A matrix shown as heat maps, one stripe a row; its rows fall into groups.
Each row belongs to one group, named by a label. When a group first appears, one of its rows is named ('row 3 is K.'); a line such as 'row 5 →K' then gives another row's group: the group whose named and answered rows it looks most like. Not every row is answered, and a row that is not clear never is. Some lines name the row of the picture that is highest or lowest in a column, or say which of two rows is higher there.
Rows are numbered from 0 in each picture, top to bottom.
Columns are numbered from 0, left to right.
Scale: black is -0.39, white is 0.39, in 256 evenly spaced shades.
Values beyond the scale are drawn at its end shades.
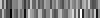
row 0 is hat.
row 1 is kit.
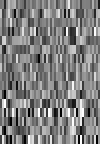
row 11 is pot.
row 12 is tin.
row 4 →pot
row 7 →hat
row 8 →hat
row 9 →kit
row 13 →kit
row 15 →kit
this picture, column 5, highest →2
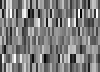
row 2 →tin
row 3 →kit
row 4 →hat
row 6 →pot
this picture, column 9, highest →4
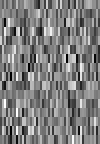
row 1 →tin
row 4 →hat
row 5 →pot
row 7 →tin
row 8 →kit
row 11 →pot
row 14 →kit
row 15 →kit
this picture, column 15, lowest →6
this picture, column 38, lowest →6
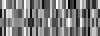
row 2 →tin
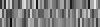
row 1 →hat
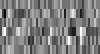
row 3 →pot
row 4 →tin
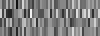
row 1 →hat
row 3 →kit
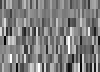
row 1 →kit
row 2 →pot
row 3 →hat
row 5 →tin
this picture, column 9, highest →3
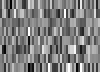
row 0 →kit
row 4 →tin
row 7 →tin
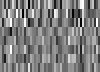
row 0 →tin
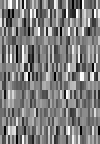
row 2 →hat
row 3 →tin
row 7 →tin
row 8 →tin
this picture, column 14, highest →7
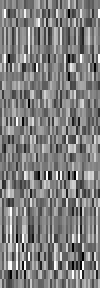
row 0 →tin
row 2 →tin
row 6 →pot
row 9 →pot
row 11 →tin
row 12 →pot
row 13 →kit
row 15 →hat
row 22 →hat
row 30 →kit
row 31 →hat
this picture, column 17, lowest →7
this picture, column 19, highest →2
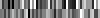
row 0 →hat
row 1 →tin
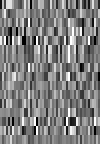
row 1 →pot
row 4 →hat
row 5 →tin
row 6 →tin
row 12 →tin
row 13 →hat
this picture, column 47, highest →13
